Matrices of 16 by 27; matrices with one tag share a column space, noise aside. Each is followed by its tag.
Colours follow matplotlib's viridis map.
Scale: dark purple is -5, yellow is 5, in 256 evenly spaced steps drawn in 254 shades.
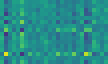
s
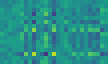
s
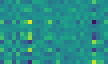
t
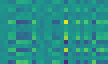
t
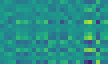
t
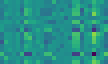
s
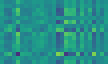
s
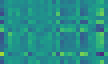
s
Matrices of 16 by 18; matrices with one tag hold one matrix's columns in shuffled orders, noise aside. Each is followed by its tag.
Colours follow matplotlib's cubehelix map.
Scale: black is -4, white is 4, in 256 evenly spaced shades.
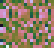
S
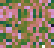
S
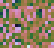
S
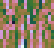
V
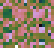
S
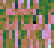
V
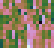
V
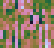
V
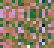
S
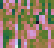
V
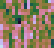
V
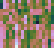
V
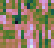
V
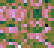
S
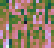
V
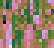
V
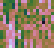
V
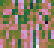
V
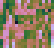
V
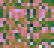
S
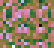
S
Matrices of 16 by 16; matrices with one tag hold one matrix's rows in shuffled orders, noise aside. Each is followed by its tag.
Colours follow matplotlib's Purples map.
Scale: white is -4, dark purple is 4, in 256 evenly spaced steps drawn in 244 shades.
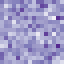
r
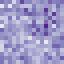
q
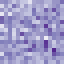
q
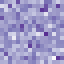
r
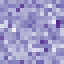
r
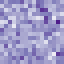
r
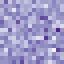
r
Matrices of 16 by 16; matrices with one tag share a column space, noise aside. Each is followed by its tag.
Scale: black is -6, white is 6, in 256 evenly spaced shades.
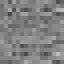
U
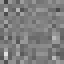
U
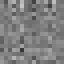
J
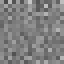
J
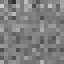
J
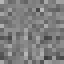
U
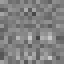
U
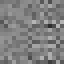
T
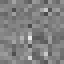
U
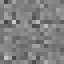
T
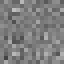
U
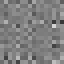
T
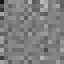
J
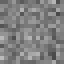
U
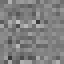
T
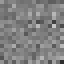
T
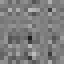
U
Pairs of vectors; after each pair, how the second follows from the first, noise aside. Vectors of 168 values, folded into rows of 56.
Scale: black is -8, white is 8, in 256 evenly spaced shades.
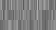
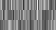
scaled up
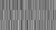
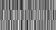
scaled up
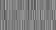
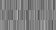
shuffled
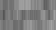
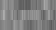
negated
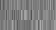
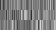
scaled up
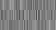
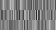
scaled up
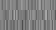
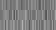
negated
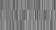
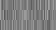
shuffled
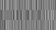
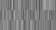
shuffled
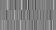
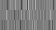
negated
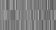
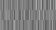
shuffled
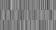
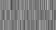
negated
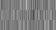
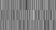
negated
